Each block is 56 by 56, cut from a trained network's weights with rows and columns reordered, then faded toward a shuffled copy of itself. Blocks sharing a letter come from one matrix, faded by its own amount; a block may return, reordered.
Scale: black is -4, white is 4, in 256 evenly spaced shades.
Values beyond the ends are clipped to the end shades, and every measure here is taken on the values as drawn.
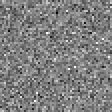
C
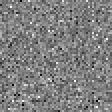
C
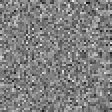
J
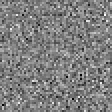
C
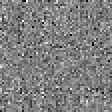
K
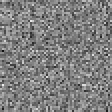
J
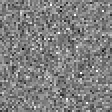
C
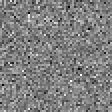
C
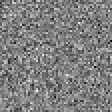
J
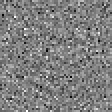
K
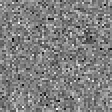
K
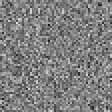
J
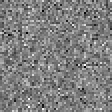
K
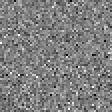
C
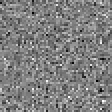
K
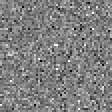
C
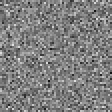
J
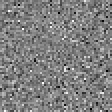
K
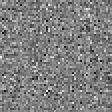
K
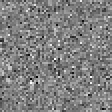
K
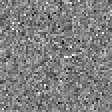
C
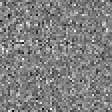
K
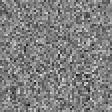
J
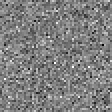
C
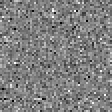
C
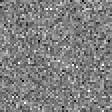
C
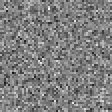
J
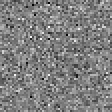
K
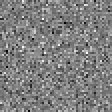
K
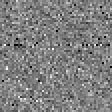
C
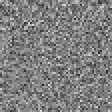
J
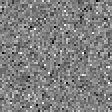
C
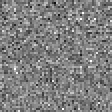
C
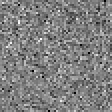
C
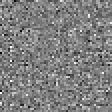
K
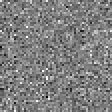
K
